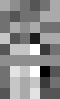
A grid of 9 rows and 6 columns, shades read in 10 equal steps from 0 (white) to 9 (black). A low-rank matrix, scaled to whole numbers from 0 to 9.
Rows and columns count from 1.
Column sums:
41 30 33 29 49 40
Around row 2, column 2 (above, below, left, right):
4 3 5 5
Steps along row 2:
up down same down same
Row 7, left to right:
5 1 2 0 9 6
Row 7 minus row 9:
-1 -1 -1 -1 3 0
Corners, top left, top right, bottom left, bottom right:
3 3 6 6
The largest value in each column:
6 6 5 8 9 6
